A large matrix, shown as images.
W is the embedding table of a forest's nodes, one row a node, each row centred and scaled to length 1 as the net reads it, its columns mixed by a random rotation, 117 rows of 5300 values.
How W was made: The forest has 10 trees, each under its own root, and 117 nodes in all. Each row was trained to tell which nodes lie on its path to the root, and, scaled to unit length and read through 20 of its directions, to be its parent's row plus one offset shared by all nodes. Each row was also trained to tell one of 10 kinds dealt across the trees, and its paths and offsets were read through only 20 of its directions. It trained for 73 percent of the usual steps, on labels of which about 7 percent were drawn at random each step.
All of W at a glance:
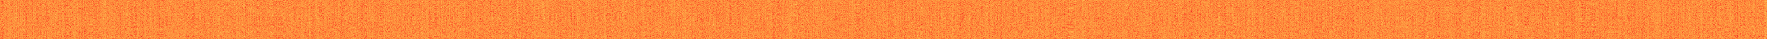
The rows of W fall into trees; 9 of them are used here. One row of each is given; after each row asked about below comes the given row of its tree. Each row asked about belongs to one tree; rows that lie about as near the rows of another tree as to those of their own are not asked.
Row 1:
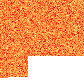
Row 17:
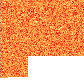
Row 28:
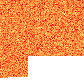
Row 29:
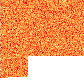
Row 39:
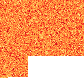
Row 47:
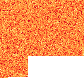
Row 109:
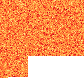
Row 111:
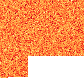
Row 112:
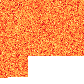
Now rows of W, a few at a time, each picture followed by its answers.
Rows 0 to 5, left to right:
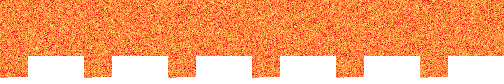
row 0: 17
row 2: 1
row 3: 39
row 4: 39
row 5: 28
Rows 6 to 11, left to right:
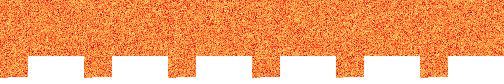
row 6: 109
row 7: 47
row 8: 112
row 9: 17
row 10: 39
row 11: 28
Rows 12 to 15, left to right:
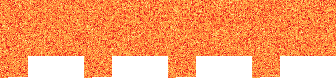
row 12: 47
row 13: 47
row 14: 47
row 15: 1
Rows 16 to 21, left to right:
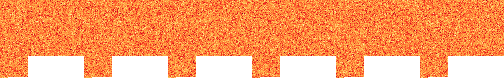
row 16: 111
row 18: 39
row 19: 109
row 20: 109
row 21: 28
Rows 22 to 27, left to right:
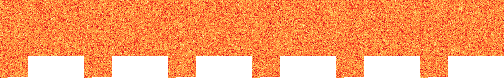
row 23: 47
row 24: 1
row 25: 109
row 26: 29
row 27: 111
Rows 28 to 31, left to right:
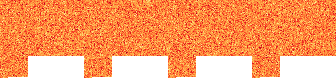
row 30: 28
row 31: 47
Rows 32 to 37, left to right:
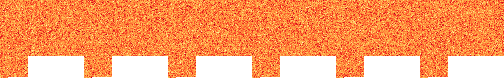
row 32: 111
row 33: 28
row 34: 1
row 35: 112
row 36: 28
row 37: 111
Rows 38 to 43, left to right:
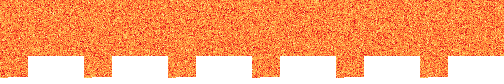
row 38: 111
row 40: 109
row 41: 29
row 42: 109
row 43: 39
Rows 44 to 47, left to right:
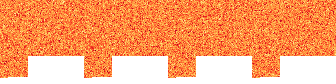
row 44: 47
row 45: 47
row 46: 28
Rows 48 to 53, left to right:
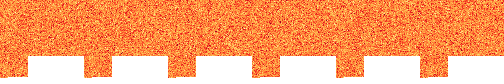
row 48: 39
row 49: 111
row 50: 28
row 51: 109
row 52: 17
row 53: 109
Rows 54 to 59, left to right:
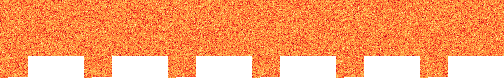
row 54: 112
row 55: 109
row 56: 111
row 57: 109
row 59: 39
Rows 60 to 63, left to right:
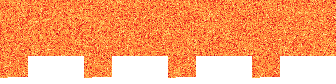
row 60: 111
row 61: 28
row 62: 109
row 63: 111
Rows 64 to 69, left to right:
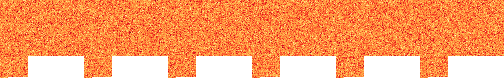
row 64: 39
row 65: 29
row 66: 17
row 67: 1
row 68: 1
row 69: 1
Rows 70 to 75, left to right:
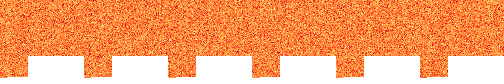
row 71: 39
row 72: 111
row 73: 17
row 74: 17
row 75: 17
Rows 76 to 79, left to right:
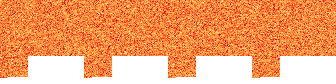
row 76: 1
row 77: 47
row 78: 1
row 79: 28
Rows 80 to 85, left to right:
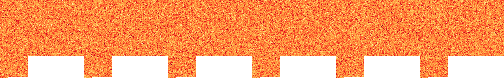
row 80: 109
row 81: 39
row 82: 1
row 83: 28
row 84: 47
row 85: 111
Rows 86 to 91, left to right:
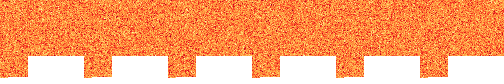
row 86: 111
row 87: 1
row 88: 111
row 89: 112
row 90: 28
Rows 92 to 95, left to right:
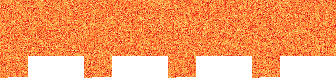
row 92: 17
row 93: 29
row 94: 28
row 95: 1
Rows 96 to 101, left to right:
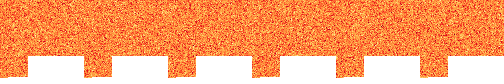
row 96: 1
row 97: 39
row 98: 28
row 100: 47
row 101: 39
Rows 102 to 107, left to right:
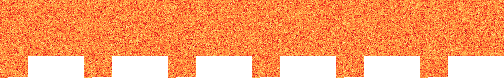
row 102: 1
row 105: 39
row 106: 39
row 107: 17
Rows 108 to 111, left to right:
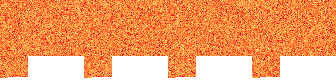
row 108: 109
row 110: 109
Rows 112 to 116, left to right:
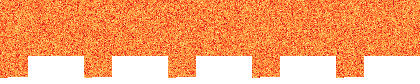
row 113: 39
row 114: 1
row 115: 28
